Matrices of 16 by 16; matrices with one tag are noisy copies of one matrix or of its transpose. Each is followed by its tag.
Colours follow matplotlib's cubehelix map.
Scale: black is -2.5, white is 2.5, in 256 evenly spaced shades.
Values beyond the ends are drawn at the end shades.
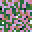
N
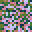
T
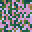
T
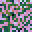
N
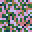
N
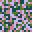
N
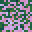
T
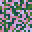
N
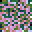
T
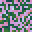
N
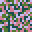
N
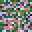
T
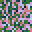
T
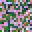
N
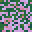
T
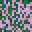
T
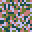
N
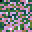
T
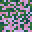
T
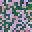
N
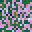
T
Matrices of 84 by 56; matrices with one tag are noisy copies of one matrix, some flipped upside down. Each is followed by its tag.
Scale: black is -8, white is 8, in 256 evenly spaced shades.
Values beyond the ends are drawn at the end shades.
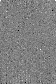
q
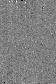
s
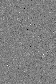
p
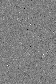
p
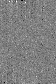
s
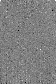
q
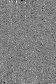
s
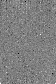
q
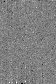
s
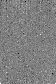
q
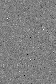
p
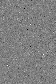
p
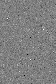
p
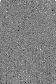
q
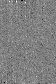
s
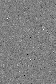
p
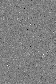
p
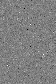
p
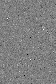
p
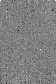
q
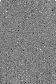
q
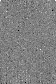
q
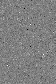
p
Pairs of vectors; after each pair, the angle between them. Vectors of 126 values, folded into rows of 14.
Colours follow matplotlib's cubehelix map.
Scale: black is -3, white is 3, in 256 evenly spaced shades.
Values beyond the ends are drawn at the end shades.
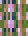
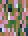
partly opposed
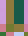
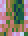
nearly parallel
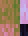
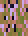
orthogonal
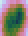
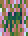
partly aligned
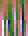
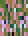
partly aligned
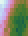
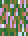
orthogonal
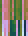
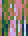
nearly opposite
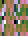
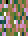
partly opposed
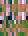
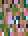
partly opposed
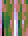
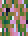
partly aligned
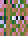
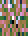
partly aligned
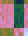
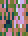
partly opposed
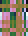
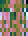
nearly parallel
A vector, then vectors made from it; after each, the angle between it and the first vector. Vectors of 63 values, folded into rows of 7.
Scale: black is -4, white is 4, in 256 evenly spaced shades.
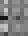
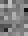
partly opposed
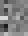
nearly opposite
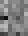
nearly parallel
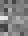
nearly opposite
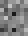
partly opposed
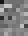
orthogonal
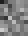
partly aligned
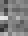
nearly opposite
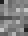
partly aligned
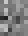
nearly parallel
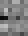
nearly parallel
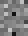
orthogonal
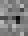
partly aligned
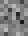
partly aligned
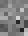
partly opposed
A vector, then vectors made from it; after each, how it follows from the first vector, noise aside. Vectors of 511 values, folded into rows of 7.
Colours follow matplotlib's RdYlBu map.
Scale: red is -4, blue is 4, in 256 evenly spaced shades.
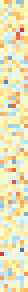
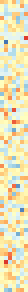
reversed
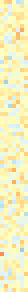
shrunk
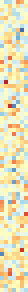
negated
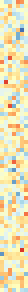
negated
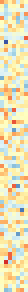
reversed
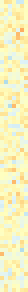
shrunk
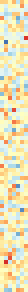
reversed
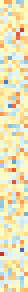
copied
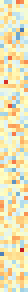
negated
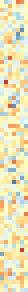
negated
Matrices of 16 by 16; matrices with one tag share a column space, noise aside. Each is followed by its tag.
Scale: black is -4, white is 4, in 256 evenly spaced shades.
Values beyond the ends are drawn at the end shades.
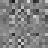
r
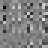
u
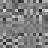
r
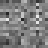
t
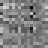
u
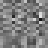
t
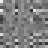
r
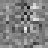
u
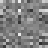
r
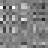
u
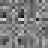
t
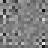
r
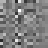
r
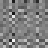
r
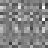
u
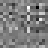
u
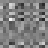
u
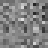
u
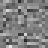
r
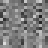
t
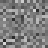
r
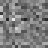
u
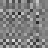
r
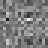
t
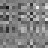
u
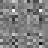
r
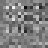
u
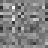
u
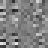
r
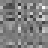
u
